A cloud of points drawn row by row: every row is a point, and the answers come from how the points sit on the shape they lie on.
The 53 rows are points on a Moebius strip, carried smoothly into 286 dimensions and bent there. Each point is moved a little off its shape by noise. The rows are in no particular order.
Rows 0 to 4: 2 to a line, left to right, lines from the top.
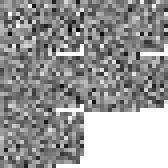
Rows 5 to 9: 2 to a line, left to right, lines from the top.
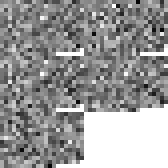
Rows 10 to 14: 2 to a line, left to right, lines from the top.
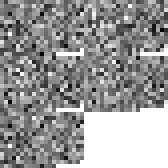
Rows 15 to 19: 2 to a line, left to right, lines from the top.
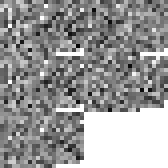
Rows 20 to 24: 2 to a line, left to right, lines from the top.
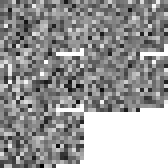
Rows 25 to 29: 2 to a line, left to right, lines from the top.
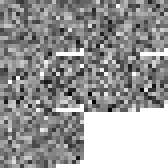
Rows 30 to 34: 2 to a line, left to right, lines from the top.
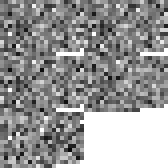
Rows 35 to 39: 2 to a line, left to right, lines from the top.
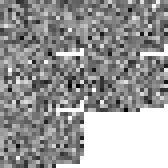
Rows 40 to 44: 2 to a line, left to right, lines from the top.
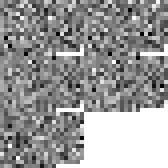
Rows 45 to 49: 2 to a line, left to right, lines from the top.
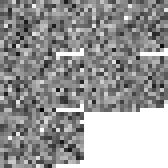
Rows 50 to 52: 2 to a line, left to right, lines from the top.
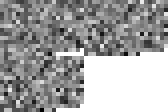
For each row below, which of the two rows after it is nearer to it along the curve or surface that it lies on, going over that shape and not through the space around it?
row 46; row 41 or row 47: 41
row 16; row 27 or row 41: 27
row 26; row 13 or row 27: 27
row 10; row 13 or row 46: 13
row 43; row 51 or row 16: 51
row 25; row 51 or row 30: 30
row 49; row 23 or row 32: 32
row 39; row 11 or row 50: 11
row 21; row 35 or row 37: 37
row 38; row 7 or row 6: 6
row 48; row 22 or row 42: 42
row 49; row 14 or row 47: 14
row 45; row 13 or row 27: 27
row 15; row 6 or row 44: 6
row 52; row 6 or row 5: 6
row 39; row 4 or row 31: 4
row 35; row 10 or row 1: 10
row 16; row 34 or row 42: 34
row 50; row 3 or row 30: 30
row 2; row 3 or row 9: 9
